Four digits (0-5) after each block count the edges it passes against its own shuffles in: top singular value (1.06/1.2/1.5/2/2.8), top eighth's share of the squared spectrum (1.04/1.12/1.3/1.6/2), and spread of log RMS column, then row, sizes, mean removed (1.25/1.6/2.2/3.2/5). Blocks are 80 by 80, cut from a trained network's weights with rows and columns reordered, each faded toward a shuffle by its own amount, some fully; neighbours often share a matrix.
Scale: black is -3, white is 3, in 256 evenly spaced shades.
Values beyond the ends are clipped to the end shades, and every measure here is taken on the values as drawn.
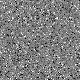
2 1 0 1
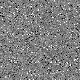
2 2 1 1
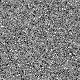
1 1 0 0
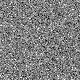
0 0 0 0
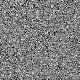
1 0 0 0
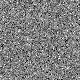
0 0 0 0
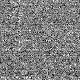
3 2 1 1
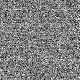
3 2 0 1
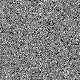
2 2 1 1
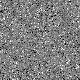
1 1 0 0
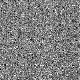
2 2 0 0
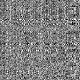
3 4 2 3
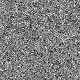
0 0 0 0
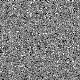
2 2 0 1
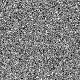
2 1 0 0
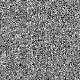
2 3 1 1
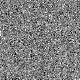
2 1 0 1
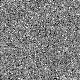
1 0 0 0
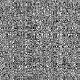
3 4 1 2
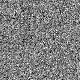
1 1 0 0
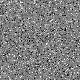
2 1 0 1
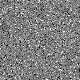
1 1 0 0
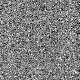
2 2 0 1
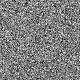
0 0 0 0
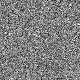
0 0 0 0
